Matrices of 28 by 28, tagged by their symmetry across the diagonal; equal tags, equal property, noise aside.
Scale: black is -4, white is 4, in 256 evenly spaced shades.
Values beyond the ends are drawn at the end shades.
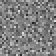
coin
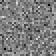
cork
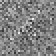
cork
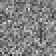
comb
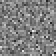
coin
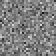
comb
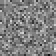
coin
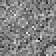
cork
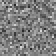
comb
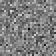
cork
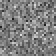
comb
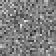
cork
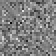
coin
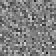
coin
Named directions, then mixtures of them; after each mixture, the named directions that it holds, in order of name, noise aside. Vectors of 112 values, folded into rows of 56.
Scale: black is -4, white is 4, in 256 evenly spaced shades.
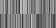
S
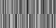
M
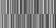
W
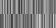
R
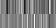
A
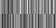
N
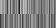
R, S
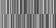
W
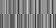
M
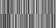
M, N, R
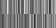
A, M, W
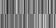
A, N, R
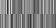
R, S, W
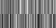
M, N, S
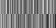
W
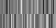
A, W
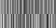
W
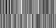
A, R, W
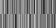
A, M, S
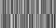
M, N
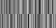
M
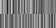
A, R, S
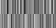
A, W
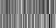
A, W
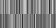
A, M, S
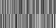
M, R
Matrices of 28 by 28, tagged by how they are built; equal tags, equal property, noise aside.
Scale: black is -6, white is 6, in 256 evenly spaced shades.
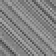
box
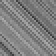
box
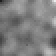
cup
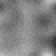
cup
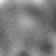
cup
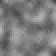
cup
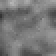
cup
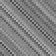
box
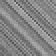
box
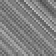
box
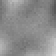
cup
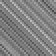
box
